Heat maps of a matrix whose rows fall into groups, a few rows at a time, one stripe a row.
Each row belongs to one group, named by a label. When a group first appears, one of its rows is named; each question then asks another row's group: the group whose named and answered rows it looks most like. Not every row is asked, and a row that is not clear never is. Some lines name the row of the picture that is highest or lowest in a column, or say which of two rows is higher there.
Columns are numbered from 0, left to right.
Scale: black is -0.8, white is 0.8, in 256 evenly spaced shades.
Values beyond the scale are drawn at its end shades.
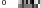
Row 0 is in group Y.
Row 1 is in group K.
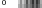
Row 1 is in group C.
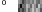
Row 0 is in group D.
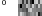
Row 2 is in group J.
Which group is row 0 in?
Y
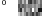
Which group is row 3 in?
C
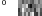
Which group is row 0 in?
Y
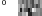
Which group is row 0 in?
Y
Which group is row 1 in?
C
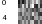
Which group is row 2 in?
C
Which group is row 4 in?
Y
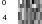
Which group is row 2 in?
C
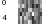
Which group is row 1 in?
C
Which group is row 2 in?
J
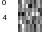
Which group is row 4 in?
J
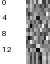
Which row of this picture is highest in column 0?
6
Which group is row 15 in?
Y
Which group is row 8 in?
C
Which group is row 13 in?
Y
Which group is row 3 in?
K
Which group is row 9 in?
K
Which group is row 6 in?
D
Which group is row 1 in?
C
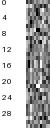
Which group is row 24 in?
Y
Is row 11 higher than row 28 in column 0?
Yes
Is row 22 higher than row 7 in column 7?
Yes
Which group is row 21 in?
J
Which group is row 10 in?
Y
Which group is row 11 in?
D
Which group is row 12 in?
D
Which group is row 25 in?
D
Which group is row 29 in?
C
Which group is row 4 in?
Y
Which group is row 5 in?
D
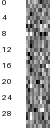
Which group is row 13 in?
K
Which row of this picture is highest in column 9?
6
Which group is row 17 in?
D
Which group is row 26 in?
D
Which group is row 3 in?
D
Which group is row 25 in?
K
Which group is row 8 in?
C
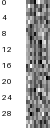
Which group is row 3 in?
J
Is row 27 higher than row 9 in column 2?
Yes
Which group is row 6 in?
D
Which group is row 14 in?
C
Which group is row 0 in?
J
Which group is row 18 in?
C
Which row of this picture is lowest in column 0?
16
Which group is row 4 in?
C
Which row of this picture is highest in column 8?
28
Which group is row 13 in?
Y
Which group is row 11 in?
Y
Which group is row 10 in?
Y
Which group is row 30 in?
C
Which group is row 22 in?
J
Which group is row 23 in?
Y
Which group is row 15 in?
Y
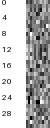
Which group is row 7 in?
D
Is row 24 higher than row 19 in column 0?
Yes
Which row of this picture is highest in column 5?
5
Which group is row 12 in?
C
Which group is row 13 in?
Y
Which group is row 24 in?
K
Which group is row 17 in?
D
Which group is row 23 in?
D
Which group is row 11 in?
C
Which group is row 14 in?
C
